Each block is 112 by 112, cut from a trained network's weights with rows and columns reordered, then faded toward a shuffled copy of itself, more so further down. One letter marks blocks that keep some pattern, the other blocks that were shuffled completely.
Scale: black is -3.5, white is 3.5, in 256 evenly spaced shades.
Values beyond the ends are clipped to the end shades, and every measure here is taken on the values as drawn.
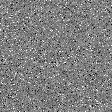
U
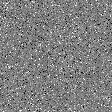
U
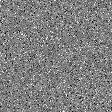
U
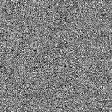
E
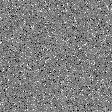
U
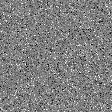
U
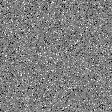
U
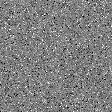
U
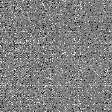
E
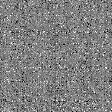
E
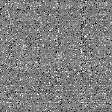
E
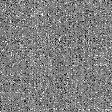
E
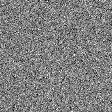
U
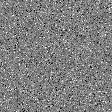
U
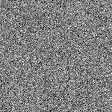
U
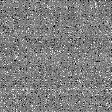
E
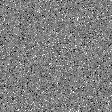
U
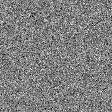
U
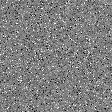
U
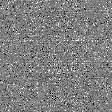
E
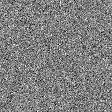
U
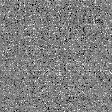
E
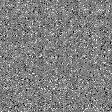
E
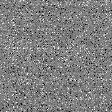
E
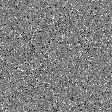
U
